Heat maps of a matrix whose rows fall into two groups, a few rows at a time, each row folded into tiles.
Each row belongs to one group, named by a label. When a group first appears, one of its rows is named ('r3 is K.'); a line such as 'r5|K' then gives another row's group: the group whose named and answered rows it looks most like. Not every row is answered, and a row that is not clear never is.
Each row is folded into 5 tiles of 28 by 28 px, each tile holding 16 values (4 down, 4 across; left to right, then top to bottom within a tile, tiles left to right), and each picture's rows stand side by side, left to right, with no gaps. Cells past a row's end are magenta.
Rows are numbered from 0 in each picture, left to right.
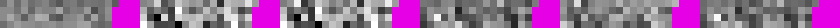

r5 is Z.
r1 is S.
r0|Z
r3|Z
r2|S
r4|S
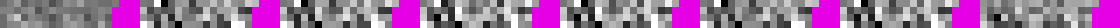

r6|S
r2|S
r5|S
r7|S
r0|Z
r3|S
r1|S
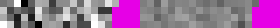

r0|S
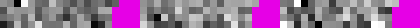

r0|Z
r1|S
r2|S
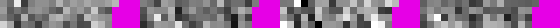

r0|S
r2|S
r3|Z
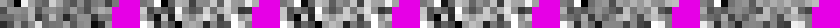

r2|S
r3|S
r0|Z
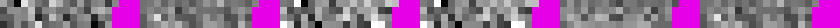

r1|Z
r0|Z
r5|Z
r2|S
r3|S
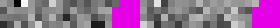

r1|S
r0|Z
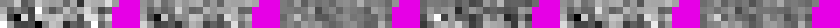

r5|Z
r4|S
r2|Z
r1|S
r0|S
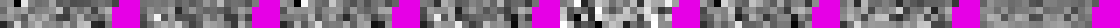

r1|Z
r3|Z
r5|Z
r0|Z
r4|S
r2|Z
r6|Z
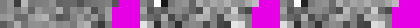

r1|S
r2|S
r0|Z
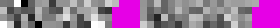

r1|S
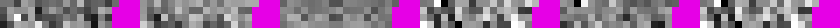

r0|Z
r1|S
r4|Z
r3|S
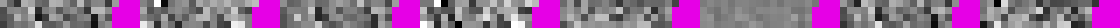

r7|Z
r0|Z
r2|Z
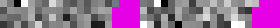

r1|S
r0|Z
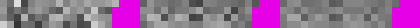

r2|Z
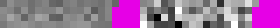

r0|Z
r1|S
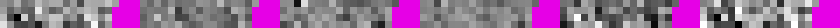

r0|S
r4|Z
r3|Z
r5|S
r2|Z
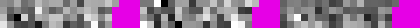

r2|Z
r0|S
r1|S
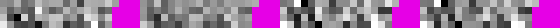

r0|S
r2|S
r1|S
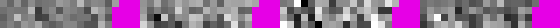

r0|Z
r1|S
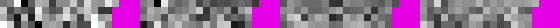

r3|S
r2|Z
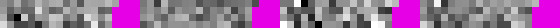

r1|Z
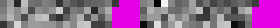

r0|Z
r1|Z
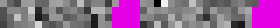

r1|Z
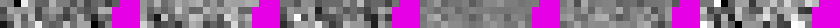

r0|Z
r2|Z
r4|Z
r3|Z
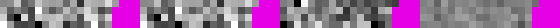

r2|Z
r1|S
